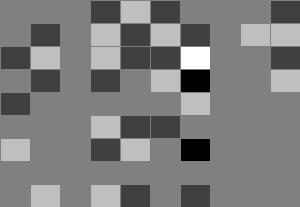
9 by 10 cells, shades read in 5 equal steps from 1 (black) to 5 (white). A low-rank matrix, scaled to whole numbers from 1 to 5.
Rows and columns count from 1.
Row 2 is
3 2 3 4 2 4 2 3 4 4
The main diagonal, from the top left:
3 2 3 2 3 2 1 3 3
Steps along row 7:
down same down up down down up same same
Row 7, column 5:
4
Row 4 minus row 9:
0 -2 0 -2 1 1 -1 0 0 1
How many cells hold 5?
1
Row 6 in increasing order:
2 2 3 3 3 3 3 3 3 4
